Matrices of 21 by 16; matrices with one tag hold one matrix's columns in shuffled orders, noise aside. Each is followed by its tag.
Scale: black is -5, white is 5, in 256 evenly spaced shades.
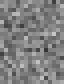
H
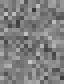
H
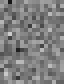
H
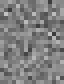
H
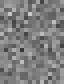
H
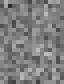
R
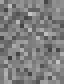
H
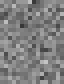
H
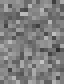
H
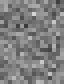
H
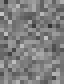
H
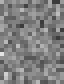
R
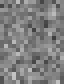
R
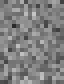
R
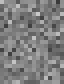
H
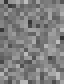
R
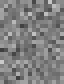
H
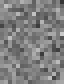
H
